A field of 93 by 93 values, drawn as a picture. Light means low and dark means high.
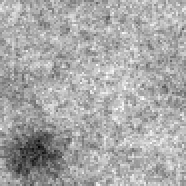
Odd rows or columns: none. Bumps: one, in the bottom left. Stripes: none. Mirror symmetry: none. Ninth with the highest average: bottom left. Grain: blotchy.
